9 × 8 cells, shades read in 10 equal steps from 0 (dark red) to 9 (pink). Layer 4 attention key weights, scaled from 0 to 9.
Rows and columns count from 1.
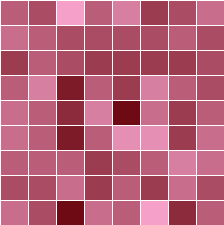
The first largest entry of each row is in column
3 1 2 2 4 5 7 3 6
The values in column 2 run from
4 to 7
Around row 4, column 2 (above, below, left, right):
5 5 5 1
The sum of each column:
46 44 32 41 39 48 38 44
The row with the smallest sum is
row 3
